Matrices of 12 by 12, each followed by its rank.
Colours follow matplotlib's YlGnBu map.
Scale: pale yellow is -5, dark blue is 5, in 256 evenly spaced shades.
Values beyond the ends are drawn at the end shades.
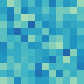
full rank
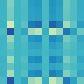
one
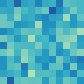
full rank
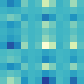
one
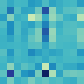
two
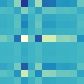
one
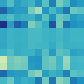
two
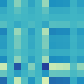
one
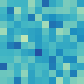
full rank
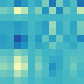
two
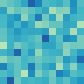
full rank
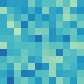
full rank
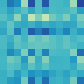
two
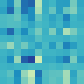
two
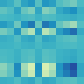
one
